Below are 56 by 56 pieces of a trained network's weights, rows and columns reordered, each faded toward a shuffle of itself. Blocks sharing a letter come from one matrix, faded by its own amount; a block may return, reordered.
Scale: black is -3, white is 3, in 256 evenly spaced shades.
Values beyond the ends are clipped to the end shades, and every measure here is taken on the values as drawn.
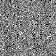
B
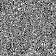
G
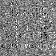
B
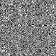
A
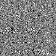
B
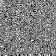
B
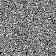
G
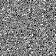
G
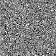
G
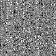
B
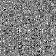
B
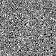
G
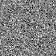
G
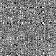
A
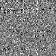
B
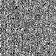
A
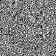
A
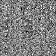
A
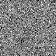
G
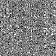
B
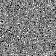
G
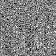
A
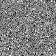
G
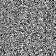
A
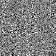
B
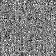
B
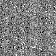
B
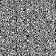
B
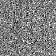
A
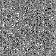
B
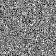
G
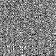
A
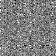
A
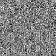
A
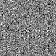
A
